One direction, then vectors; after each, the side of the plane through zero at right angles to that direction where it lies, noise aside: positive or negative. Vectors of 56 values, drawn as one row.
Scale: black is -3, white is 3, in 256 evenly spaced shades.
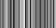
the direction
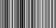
negative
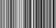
positive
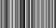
negative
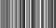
negative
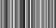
negative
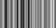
negative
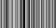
negative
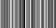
negative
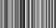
negative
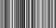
negative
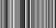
negative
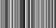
negative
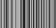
negative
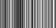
negative
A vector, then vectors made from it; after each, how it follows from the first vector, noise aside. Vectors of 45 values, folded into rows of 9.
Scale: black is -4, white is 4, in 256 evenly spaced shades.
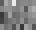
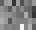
reversed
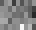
reversed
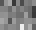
reversed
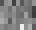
reversed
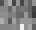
reversed
